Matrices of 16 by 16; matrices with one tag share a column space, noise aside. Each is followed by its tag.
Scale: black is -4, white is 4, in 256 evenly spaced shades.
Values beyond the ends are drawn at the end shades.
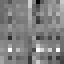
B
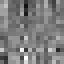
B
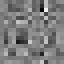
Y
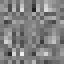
Y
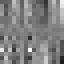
B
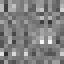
Y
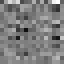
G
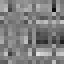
Y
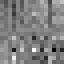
B
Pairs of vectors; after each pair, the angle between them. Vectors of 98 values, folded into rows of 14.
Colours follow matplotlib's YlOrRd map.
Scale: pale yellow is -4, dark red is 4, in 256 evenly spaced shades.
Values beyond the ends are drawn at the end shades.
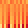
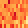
partly opposed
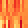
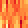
nearly parallel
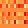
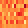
nearly opposite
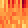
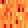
orthogonal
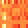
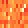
orthogonal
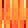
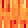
nearly parallel
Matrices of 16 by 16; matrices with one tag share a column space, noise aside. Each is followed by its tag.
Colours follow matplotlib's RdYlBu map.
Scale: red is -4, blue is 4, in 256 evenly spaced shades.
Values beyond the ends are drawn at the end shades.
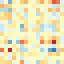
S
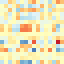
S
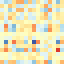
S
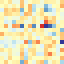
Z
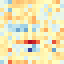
S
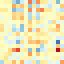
S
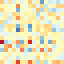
S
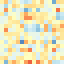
S
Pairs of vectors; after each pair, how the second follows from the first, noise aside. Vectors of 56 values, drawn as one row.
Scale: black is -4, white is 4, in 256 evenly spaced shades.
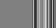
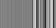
sign-scrambled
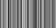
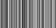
negated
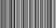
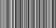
negated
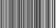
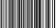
scaled up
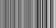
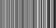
negated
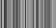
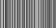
sign-scrambled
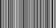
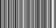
sign-scrambled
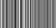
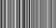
negated
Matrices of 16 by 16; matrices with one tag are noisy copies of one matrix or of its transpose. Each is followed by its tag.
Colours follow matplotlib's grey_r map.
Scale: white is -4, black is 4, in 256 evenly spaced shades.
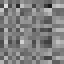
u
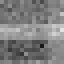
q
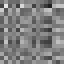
u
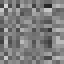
u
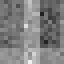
q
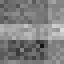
q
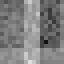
q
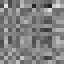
u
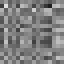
u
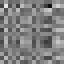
u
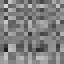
u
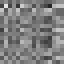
u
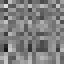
u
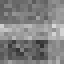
q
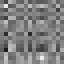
u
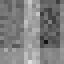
q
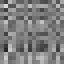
u
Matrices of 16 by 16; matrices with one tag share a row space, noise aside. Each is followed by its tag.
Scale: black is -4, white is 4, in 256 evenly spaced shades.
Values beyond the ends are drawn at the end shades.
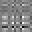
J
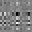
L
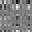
L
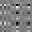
L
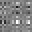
L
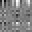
L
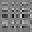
J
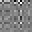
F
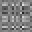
J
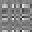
J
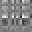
J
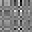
F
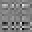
J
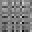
J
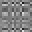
J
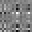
L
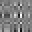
F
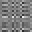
J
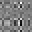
F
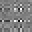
F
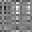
L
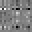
L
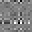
F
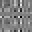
F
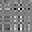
F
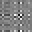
F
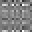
J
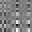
L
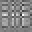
J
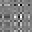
F
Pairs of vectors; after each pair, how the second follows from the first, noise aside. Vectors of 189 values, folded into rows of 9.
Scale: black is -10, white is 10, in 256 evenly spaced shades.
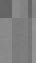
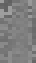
sign-scrambled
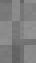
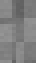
reversed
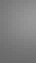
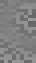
sign-scrambled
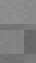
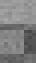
scaled up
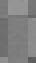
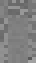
sign-scrambled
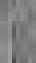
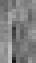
scaled up
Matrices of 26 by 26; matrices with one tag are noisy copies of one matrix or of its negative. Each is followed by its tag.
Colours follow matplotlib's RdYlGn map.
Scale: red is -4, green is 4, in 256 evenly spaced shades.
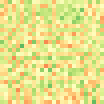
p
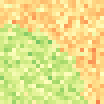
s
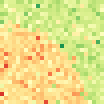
s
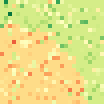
s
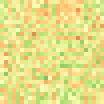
p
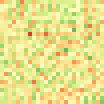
p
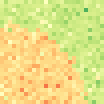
s
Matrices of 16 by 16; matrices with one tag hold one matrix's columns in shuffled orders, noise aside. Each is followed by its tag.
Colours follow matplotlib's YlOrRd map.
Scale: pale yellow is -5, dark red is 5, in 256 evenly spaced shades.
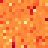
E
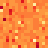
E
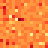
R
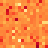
E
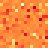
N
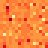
R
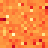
R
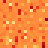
E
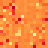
R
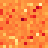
N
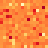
N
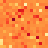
N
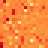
E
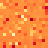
R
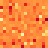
R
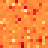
E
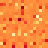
R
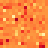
R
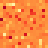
N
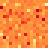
N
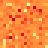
N
